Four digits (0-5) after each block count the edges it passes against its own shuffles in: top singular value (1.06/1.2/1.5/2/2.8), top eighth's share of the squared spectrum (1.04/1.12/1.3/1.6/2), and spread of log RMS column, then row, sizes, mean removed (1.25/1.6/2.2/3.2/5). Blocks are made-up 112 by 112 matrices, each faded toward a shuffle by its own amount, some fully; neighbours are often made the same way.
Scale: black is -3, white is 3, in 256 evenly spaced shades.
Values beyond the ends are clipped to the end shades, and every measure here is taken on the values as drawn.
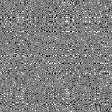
5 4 2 3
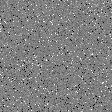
0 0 0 0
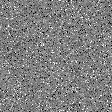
2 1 0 0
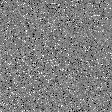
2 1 0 0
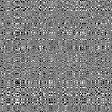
5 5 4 4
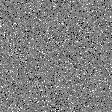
0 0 0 0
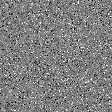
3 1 0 0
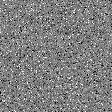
3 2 0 0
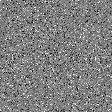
3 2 0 1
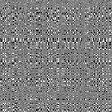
5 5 4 4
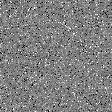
3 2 0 1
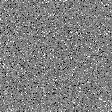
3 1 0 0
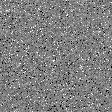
1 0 0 0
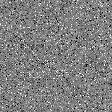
3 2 0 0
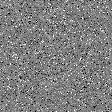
2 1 0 0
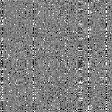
5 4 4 2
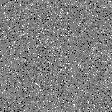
3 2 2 0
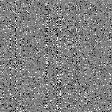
4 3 3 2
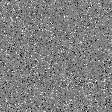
0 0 0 0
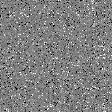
3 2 1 1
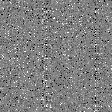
4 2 2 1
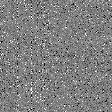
4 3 2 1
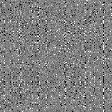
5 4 3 2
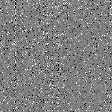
4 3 2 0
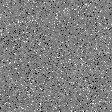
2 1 0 0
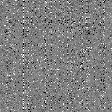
4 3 3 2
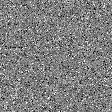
0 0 0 0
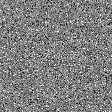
0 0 0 0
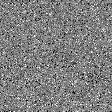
0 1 0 2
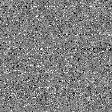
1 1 0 3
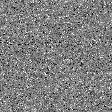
0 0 0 1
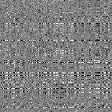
5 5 2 4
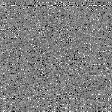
4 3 1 2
